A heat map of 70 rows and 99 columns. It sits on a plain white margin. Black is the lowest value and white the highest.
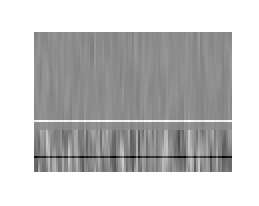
A horizontal seam about 70% of the way down splits the table, and the top part is calmer. A few values lie far out on both sides of the bulk. Rows 45 and 63 stand out from the rest.
